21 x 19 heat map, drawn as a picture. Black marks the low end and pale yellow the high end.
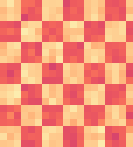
Histogram: two levels. Average level on the scale: 80%. Odd rows or columns: none. Grain: checkered.
